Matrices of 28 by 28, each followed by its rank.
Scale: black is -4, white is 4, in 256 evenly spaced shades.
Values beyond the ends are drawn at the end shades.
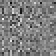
five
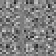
five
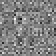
five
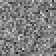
full rank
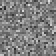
full rank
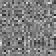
five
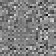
five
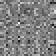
five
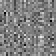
five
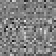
five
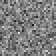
full rank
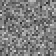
full rank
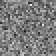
full rank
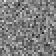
full rank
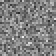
full rank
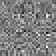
five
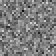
full rank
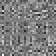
five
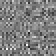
five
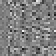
five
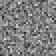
full rank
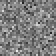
full rank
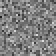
full rank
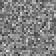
full rank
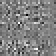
five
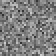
full rank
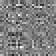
five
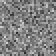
full rank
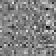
five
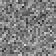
full rank
